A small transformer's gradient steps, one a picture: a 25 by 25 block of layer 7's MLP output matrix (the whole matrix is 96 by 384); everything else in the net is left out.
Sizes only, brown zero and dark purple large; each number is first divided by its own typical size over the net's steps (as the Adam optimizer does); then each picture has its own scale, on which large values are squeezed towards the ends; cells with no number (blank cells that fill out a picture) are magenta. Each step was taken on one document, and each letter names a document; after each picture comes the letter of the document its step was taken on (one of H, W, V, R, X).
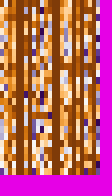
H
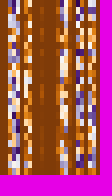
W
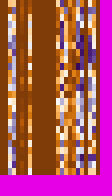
W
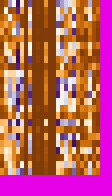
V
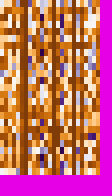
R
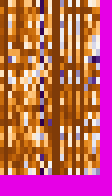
H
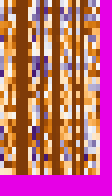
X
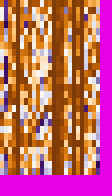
H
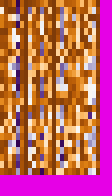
R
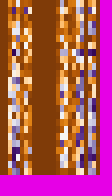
W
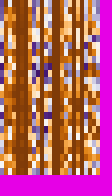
X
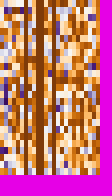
V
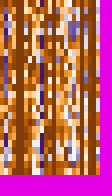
H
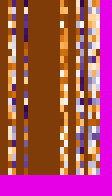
W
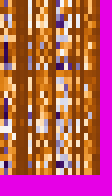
R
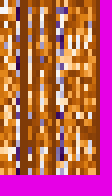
R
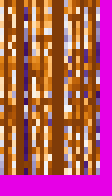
H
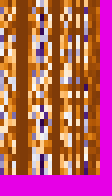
H
